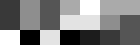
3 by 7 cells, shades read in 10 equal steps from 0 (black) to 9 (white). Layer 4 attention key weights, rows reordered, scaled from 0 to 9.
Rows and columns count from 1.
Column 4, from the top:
6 8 0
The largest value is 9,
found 2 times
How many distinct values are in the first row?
5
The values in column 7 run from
3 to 6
